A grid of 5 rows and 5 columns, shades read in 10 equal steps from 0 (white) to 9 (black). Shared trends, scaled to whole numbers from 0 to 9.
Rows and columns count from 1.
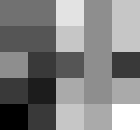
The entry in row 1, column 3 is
1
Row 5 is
9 7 2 3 0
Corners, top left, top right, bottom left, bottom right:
5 2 9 0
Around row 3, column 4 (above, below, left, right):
4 4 6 7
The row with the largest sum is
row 3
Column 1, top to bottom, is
5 6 4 7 9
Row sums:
17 20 28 25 21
